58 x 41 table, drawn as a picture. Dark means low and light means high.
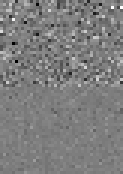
Stripes: none. Mirror symmetry: none. Histogram: heavy tails on both sides. Slope: none. Seam: horizontal, 50% of the way down, the bottom part calmer. Grain: fine.
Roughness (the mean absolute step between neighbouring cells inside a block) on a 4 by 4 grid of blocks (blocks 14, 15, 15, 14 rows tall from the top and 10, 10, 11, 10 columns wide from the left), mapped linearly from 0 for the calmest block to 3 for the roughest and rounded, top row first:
3333
3333
0000
0000
